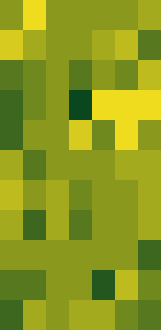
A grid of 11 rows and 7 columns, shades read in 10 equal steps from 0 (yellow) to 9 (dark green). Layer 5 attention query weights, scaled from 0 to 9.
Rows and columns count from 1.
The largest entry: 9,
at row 4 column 4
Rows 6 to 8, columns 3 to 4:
4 4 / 3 5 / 3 6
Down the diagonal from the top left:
4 3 4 9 5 3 3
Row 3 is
6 5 4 6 4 5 2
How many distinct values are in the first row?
3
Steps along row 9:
same same same same same up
